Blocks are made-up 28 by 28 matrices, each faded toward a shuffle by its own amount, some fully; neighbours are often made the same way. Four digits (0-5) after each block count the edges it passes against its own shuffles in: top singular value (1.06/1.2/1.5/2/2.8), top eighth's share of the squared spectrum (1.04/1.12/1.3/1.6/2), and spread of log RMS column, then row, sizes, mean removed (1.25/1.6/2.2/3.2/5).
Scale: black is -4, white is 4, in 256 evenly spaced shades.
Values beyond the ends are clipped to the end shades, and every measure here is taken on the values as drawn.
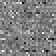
1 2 0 2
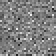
2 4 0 1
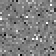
0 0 0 0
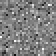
0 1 0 0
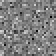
2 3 1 0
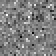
2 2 0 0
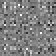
3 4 2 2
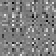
4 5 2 2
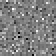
0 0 0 0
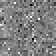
2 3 1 0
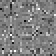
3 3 0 1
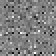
3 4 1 2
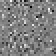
3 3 1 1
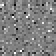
3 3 0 0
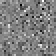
2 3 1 0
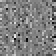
3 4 2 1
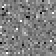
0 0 0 0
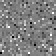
1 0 0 0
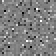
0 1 0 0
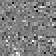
3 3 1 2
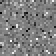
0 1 0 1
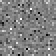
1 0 0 0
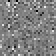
3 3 1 1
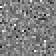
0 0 0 0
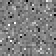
0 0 1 0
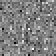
0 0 0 0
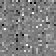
2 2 1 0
